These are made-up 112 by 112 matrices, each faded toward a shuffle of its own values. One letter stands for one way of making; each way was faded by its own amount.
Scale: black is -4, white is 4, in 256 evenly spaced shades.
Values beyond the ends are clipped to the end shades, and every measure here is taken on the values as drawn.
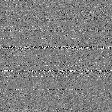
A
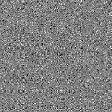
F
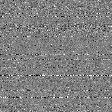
A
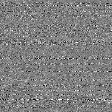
A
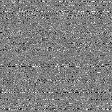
A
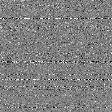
A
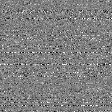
A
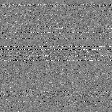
A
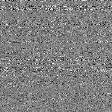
A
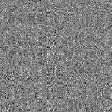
F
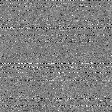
A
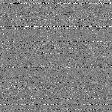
A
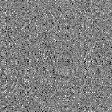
F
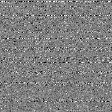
A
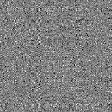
F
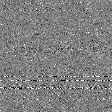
A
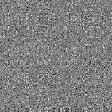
F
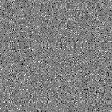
F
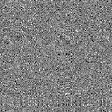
F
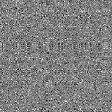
F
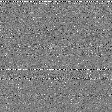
A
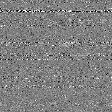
A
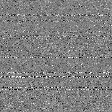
A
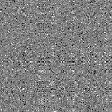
F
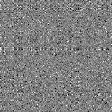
F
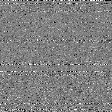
A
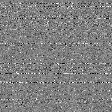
A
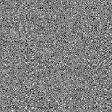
F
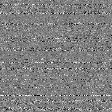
A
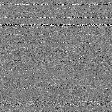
A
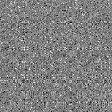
F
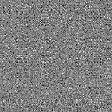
F
